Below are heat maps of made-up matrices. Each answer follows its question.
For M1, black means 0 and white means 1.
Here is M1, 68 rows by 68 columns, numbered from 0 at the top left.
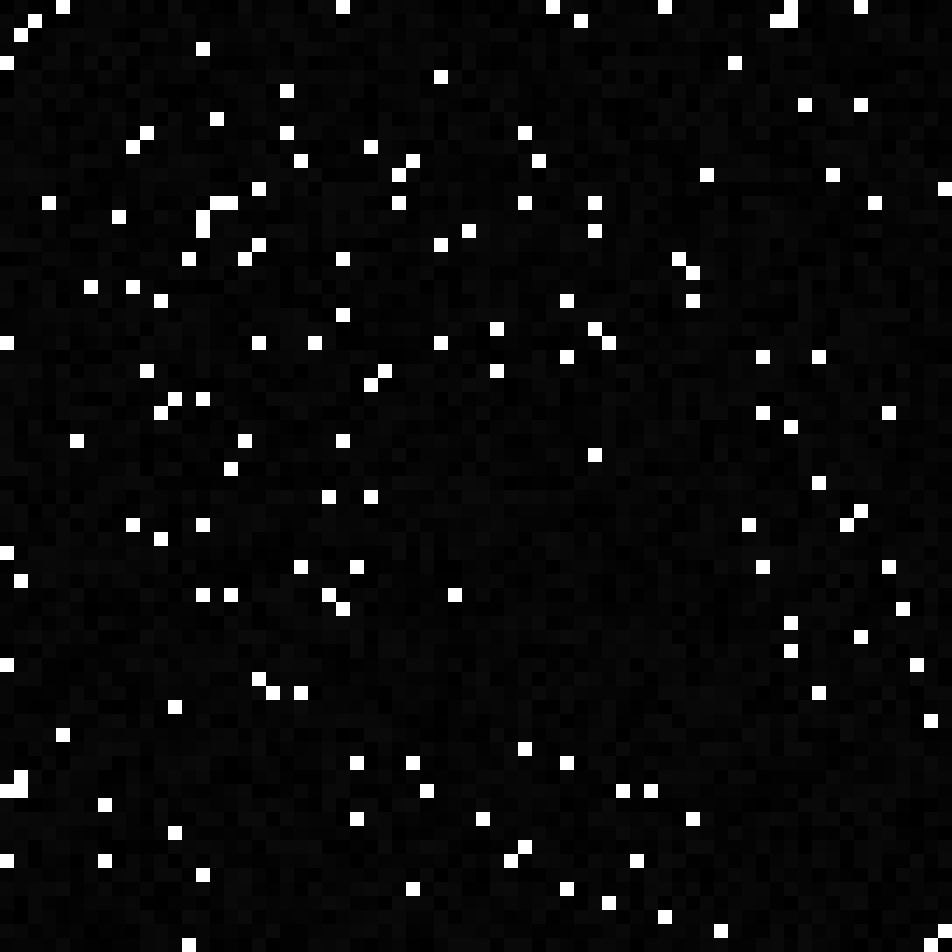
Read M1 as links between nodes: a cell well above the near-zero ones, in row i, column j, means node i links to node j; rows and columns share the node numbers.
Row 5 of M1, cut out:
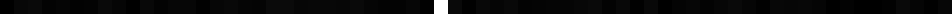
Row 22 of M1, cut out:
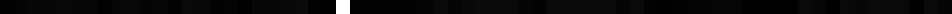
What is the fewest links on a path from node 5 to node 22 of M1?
3
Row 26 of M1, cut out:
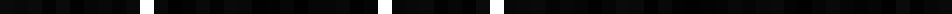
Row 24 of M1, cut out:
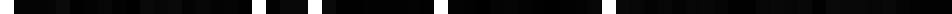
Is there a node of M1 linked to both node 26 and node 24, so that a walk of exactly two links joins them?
no
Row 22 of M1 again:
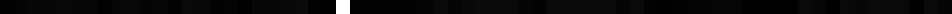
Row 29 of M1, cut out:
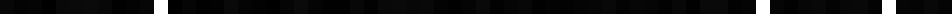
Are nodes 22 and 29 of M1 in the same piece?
no
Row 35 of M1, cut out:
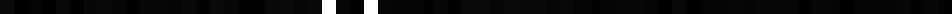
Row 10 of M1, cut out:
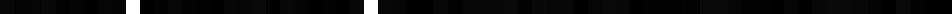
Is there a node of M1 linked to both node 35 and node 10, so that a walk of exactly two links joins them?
yes
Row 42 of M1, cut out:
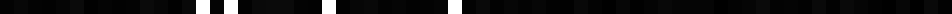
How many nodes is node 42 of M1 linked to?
4
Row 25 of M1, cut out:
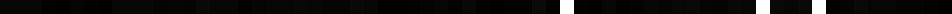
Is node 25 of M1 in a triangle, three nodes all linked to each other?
yes
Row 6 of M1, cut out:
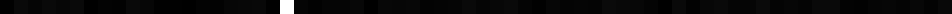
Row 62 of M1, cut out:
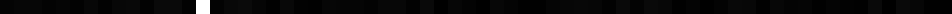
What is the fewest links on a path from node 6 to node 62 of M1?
5
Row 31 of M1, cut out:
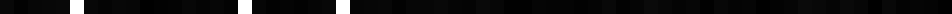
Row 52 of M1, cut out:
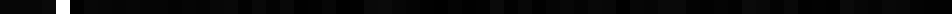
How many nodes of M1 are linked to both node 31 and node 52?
0
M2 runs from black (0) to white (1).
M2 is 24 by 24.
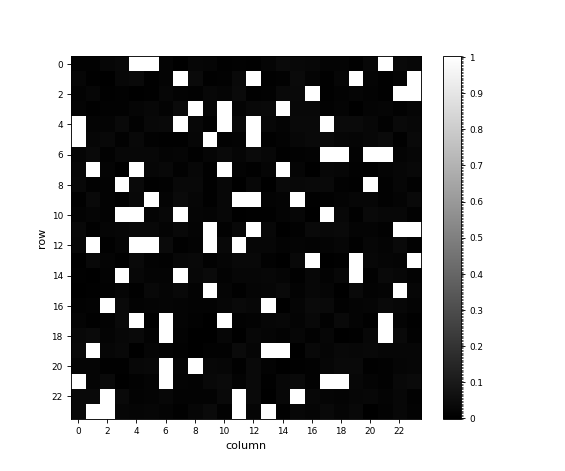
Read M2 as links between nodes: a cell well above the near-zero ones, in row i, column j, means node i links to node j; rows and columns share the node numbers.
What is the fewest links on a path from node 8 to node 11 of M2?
5
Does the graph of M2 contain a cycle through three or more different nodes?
yes
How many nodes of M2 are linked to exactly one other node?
0
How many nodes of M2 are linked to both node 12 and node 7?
2
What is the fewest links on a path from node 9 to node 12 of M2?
1
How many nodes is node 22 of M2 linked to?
3
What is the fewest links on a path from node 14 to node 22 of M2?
5
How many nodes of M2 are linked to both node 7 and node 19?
2
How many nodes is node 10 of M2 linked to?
4
